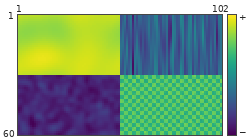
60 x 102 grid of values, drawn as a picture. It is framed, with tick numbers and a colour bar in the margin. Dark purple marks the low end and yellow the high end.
The table splits into 2 rows of 2 panels. Panel 1,1: very high, smooth, faint in contrast. Panel 1,2: low, streaked downward. Panel 2,1: very low, blotchy, faint in contrast. Panel 2,2: high, checkered.
